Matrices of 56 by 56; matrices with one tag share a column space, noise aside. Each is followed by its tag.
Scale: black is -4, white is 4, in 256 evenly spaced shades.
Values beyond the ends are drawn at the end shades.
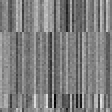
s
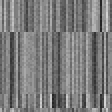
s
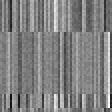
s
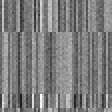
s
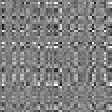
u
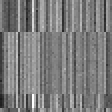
s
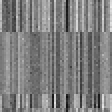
s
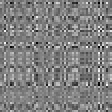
u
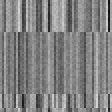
s
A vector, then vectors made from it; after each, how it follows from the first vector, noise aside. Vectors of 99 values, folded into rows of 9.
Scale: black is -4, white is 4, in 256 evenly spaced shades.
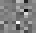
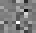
copied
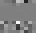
partly zeroed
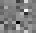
negated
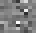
sign-scrambled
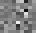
copied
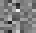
reversed
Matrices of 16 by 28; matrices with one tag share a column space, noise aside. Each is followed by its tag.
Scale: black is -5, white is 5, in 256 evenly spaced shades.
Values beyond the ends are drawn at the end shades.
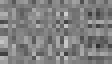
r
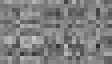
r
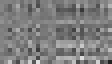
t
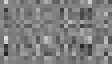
r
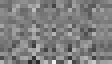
t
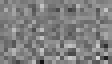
t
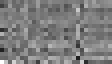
t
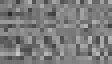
r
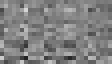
t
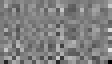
t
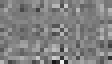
t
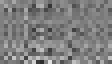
t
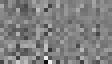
t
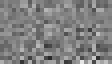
t
